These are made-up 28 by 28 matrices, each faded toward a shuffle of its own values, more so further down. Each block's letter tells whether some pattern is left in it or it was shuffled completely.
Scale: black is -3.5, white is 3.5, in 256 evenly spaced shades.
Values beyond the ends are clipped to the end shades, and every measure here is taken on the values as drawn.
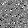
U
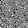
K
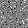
U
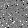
K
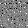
U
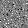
K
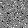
K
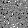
K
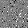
U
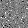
K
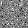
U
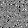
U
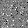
K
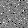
K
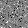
K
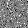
K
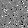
U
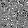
U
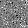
K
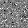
U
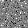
U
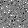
K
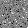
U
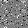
U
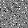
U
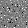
K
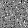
K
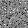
K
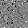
U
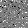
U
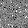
U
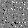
U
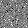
K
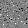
K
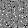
K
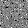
K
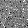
K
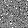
K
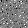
K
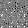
U
